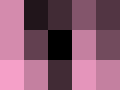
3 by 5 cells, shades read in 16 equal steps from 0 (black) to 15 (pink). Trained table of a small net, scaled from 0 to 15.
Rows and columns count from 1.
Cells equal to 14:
1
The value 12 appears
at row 2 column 4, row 3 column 2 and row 3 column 5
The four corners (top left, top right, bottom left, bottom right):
13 5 15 12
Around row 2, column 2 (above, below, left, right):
2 12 13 0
